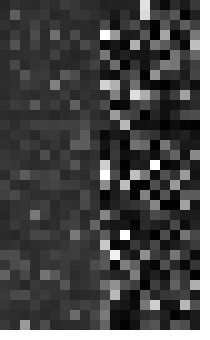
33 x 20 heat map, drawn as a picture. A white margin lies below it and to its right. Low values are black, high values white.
Neither half mirrors the other. On average the colour sits 20% of the way up the scale. There is no overall slope. No regular stripes run through it. The values are skewed, with a long tail toward high values. The left part is calmer, up to a seam about 50% of the way across.
